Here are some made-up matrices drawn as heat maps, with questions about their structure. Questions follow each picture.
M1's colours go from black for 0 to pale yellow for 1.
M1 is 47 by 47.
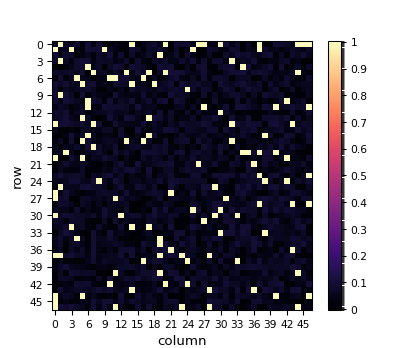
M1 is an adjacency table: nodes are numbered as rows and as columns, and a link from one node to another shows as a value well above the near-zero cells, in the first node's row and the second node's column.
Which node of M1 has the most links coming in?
node 0
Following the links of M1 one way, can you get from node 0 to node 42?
yes
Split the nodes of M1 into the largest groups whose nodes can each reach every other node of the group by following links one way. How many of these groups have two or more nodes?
1
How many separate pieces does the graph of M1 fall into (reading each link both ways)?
5
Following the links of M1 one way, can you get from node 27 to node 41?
no
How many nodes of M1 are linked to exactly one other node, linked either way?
8
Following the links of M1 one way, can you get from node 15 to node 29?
no
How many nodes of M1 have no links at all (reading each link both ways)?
4
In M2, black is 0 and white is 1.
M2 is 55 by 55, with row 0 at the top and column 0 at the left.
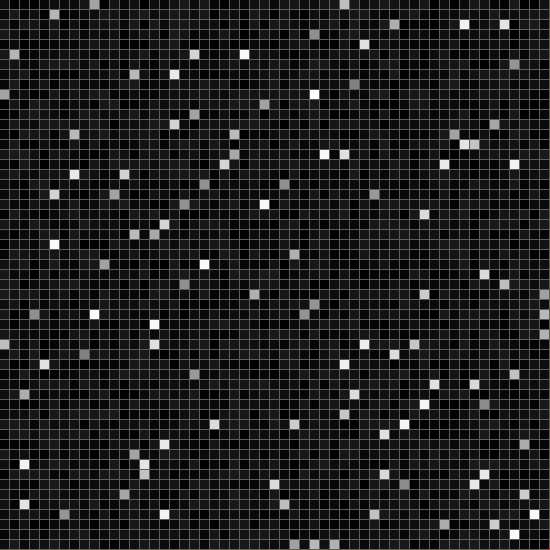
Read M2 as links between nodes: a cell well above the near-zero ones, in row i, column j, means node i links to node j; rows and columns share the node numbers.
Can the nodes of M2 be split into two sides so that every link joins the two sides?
yes
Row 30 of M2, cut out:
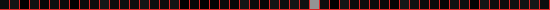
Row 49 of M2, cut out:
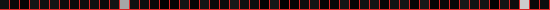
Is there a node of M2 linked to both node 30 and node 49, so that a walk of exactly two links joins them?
no
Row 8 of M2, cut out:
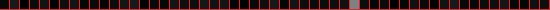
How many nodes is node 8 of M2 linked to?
1
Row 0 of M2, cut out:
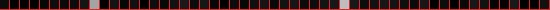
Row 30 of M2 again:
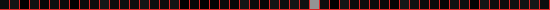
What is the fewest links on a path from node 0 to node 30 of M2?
3
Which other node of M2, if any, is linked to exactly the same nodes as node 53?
node 6
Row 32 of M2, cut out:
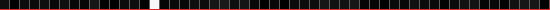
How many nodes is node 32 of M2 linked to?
1
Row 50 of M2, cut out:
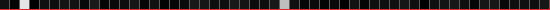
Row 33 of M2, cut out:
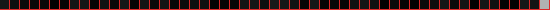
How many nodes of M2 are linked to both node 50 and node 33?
0
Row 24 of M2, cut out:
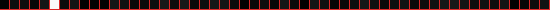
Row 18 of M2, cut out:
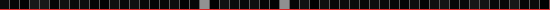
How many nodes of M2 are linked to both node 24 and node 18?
0
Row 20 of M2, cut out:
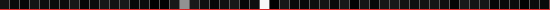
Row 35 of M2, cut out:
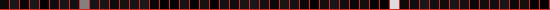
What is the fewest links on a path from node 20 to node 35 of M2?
6
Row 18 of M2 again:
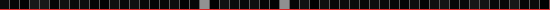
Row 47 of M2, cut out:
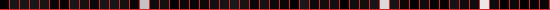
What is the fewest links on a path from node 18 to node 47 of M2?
6
